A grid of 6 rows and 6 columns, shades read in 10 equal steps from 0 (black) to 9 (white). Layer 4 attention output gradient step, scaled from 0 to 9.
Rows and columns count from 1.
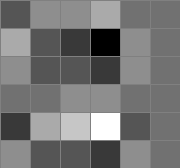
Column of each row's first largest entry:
4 1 1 3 4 1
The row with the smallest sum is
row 2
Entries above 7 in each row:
0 0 0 0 1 0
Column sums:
25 24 25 24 26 24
